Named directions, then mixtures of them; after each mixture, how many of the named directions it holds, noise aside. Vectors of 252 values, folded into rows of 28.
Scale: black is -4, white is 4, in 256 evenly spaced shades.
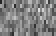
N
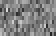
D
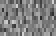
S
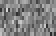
one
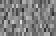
three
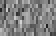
two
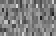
one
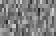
three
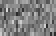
one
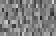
one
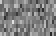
three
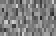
one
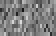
three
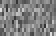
one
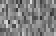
two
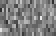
three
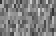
three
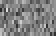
one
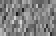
three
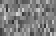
one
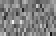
two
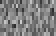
two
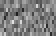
two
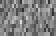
three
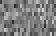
three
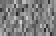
three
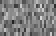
three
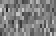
one
